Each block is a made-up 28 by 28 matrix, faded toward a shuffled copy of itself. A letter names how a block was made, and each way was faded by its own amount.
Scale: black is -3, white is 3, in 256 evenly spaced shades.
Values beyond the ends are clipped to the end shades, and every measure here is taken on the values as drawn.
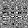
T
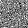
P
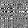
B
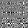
B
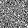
P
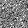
P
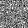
P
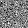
P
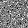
P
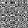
T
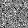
P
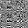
T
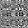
T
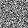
P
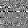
B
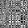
T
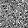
P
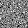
P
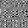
B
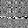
B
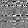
B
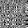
T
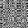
T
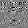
B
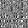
T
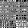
B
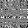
B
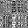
T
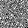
P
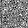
P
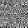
B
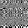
B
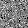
P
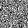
P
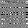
B
